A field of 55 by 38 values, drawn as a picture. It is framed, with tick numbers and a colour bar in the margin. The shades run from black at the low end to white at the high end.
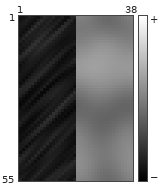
The table splits into one row of 2 panels. Panel 1,1: very low, slanting up to the right, faint in contrast. Panel 1,2: middling, smooth.
